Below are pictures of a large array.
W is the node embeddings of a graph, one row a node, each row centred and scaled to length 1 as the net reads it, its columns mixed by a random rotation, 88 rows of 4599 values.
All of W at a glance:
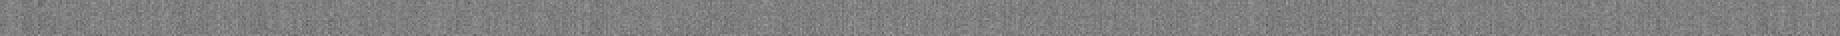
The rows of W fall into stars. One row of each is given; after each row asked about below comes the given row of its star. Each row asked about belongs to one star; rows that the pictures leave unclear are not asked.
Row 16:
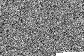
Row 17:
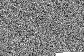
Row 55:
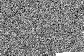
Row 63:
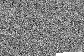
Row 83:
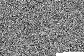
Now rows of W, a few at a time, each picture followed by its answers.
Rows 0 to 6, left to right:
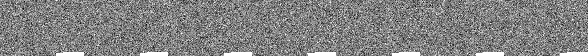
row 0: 83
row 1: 63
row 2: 63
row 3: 55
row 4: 17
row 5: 63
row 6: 63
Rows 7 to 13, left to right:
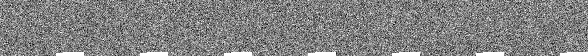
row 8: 16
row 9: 17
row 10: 16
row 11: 83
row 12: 55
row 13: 55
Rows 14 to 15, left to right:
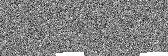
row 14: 63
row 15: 83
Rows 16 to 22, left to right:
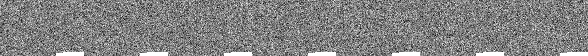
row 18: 55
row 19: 83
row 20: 83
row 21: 17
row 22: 17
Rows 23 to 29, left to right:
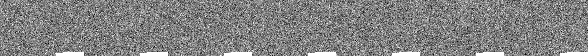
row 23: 55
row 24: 55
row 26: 17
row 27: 16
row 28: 55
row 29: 16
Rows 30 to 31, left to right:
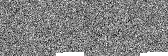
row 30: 55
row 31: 16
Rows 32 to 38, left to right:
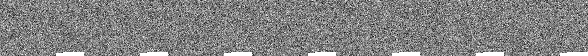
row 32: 17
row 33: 17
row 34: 83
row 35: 83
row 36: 17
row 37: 17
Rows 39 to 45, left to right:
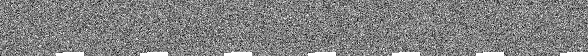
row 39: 55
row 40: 63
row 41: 16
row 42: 63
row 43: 16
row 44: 17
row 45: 83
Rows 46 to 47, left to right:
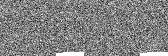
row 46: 63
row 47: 17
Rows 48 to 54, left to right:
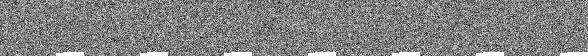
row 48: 63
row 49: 83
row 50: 55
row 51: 16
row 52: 55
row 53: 83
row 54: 55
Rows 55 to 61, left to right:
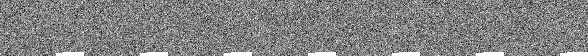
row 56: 55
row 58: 17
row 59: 16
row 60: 63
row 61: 83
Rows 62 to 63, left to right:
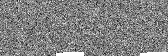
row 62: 83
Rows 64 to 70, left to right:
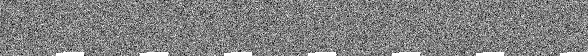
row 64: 16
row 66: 17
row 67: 63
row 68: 83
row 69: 55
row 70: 55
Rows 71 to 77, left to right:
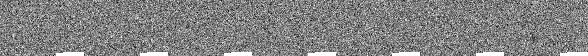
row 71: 55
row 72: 55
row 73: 83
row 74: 55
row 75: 17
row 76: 83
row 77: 83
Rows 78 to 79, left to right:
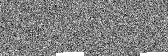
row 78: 16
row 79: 55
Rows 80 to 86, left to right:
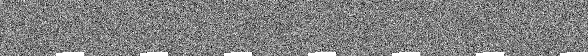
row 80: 63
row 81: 17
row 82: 83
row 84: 83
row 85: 17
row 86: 55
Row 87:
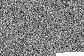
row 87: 17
